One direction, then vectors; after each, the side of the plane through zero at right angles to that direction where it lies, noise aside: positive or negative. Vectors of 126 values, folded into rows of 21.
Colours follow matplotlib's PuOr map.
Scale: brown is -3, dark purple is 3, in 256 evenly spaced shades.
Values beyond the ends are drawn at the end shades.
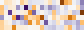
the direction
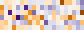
positive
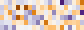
negative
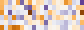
positive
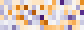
negative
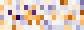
positive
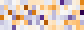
negative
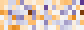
positive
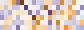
positive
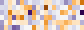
negative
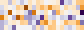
negative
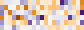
negative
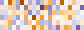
positive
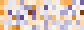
positive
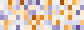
positive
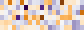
positive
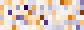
positive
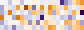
negative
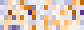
negative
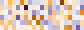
positive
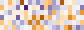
positive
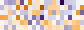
negative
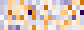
negative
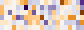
positive
